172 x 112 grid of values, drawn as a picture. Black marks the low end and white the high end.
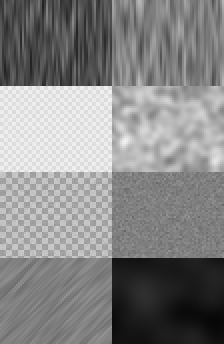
It is made of 4 by 2 panels. Panel 1,1: low, streaked downward. Panel 1,2: middling, streaked downward. Panel 2,1: very high, checkered, faint in contrast. Panel 2,2: high, blotchy. Panel 3,1: high, checkered. Panel 3,2: middling, fine-grained, faint in contrast. Panel 4,1: middling, slanting up to the right, faint in contrast. Panel 4,2: very low, smooth, faint in contrast.
